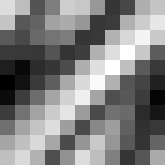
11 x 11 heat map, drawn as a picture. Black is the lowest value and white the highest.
Average level on the scale: 50%. Slope: none. Grain: diagonal, up to the right. Ninth with the lowest average: middle left.
